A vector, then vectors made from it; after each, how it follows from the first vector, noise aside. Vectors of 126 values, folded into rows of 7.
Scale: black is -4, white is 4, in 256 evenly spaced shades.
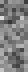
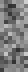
reversed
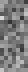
sign-scrambled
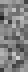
sign-scrambled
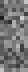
sign-scrambled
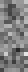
reversed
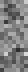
reversed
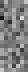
sign-scrambled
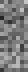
sign-scrambled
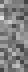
sign-scrambled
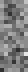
reversed
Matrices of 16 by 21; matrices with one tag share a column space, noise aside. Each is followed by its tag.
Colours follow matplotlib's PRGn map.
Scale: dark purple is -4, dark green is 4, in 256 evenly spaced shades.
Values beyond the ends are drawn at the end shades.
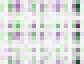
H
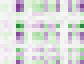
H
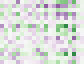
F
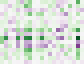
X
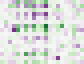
F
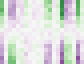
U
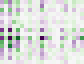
X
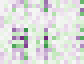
X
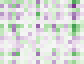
F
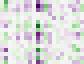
H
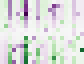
U
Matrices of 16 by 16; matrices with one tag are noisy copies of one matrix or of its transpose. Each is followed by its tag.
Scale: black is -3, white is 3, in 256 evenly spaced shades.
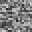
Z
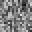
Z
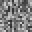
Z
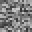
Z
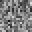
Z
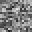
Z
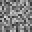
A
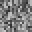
Z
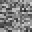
Z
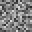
A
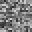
Z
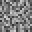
A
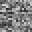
Z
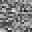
Z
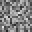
A
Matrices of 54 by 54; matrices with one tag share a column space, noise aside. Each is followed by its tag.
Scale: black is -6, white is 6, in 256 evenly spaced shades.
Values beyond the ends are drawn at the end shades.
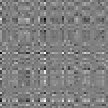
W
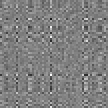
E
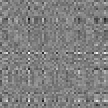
W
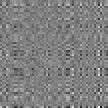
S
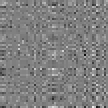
S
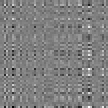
S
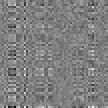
S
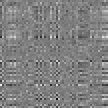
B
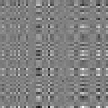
S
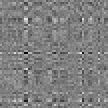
W
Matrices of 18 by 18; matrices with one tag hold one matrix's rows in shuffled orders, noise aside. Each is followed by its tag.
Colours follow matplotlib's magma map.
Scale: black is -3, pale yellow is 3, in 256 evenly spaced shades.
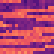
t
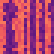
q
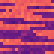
t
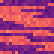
t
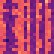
q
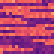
t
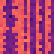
q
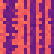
q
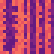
q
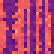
q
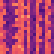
q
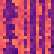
q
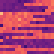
t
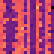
q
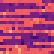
t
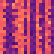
q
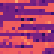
t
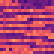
t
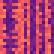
q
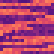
t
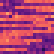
t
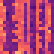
q
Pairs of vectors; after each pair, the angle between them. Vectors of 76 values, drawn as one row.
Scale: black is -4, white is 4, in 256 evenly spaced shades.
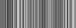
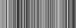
nearly opposite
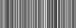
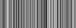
nearly opposite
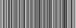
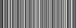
nearly opposite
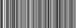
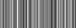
partly opposed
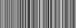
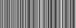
nearly parallel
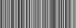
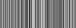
partly aligned
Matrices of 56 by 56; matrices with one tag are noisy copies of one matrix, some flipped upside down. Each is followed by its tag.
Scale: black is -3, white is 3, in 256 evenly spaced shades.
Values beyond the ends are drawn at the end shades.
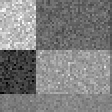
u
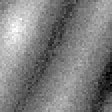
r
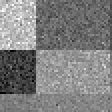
u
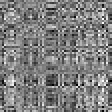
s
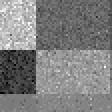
u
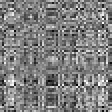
s
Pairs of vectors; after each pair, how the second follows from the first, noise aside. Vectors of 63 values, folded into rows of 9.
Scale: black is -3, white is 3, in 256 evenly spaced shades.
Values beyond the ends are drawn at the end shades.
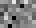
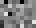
shuffled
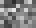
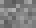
shrunk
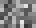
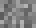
shrunk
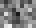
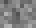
shrunk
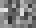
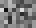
sign-scrambled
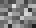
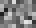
shuffled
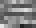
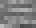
shrunk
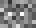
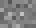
shrunk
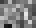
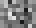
shuffled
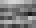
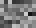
sign-scrambled
